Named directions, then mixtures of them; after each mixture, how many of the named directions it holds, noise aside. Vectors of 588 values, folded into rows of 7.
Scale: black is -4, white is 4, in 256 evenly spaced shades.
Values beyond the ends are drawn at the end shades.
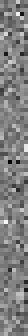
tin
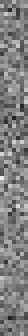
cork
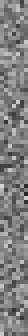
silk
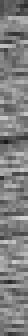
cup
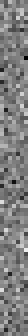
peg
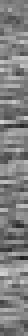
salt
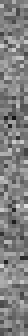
two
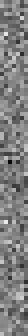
two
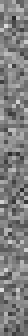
three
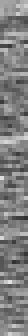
one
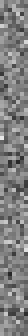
three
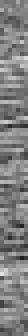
one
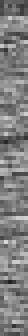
one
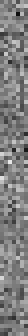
two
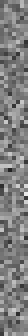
one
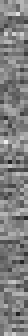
three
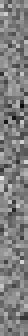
two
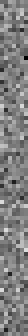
one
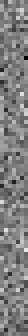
one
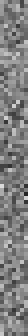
one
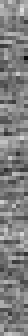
three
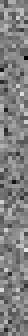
one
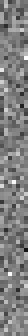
one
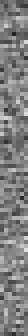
three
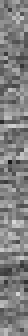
two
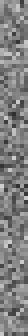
one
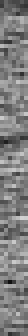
one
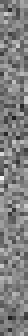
one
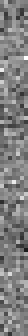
two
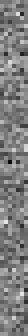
two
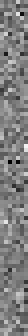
one
